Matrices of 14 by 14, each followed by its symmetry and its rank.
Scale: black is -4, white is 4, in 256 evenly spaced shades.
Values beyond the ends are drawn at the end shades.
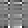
neither, rank one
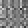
neither, rank two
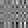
neither, rank one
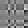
neither, rank one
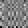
neither, rank two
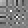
symmetric, rank two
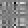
neither, rank two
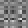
neither, rank one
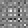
symmetric, rank two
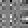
neither, rank two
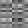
neither, rank one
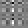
neither, rank one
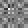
symmetric, rank two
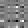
neither, rank one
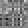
neither, rank two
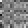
neither, rank two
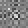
symmetric, rank two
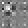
symmetric, rank two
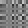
neither, rank one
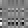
neither, rank one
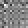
symmetric, rank two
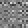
neither, rank two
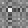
symmetric, rank two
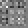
symmetric, rank two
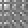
symmetric, rank two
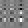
neither, rank one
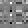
neither, rank two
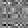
neither, rank two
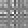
symmetric, rank two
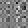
neither, rank two
